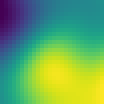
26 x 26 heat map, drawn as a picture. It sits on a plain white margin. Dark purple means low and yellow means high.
Stripes: none. Grain: smooth. Average level on the scale: 60%. Ninth with the lowest average: top left. Slope: up to the bottom right.
